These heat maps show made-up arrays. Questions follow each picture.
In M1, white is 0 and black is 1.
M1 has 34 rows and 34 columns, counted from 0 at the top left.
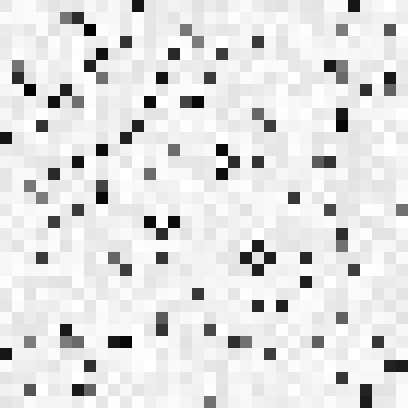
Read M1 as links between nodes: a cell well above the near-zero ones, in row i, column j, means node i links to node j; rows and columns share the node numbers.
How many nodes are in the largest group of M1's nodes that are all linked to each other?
3
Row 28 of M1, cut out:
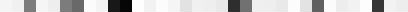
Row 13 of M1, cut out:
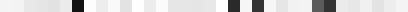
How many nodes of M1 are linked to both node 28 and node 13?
3
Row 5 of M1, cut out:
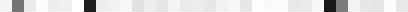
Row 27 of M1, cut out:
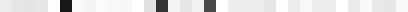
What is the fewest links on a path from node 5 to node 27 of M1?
1
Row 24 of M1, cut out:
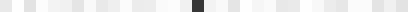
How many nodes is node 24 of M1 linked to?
1
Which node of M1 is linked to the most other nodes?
node 28
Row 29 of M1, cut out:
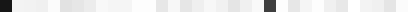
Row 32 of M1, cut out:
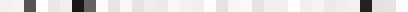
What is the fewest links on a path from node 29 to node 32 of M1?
5
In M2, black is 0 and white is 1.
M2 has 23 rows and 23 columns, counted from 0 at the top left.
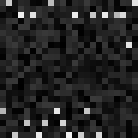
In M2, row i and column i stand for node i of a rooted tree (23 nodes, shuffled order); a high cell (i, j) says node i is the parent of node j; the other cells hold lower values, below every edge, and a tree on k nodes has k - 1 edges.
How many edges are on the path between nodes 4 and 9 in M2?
6
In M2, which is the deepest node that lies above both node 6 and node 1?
0
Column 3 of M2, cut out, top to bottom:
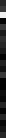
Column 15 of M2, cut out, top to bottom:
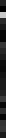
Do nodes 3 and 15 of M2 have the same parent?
yes
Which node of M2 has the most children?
2
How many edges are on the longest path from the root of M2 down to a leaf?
6
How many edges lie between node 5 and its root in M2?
4
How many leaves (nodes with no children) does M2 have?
17
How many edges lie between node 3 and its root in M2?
4
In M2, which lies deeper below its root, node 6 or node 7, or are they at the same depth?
node 7
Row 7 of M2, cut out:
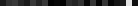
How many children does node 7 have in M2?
1
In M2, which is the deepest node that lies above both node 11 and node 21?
22
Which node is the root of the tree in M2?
18
